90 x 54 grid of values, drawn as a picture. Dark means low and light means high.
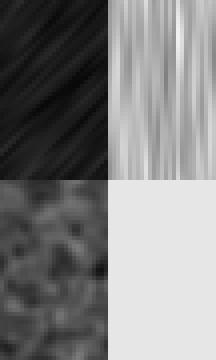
The table splits into 2 rows of 2 panels. Panel 1,1: very low, slanting up to the right, faint in contrast. Panel 1,2: high, streaked downward. Panel 2,1: low, blotchy. Panel 2,2: very high, flat.
